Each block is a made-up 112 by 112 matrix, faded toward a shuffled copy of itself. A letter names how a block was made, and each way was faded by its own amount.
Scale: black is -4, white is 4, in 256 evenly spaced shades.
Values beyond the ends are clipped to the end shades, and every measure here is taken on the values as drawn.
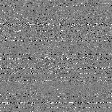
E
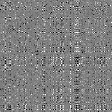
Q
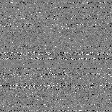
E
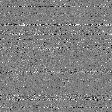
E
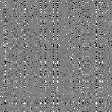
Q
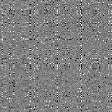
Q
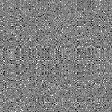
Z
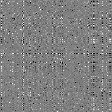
Q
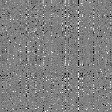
Q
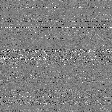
E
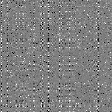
Q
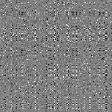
Q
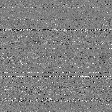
E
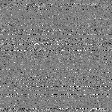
E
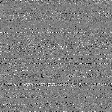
E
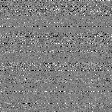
E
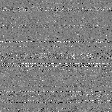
E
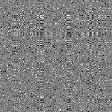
Z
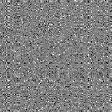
Z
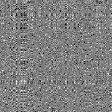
Z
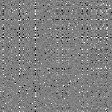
Q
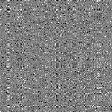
Z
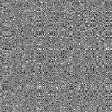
Z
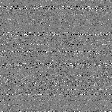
E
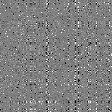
Q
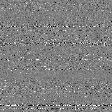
E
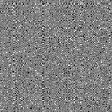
Z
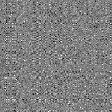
Z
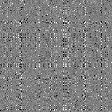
Q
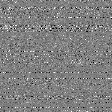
E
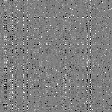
Q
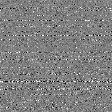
E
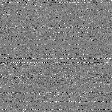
E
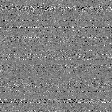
E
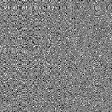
Z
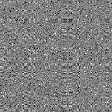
Z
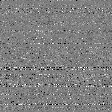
E
